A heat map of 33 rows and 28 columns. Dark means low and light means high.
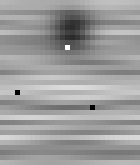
One dip sinks in the top middle. The top middle is the ninth with the lowest average. The grain runs across in streaks. Overall the values sit about 60% of the way up the scale. Three lone cells stand out: one far higher and two far lower than their neighbours.
